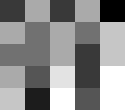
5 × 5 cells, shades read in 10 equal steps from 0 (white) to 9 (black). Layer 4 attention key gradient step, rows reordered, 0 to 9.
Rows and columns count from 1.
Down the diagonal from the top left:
7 5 3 7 0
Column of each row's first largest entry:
5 2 4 4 2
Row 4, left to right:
3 6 1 7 0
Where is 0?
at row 4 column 5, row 5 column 3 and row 5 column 5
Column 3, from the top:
7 3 3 1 0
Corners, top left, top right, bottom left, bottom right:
7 9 2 0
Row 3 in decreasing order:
7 5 5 3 2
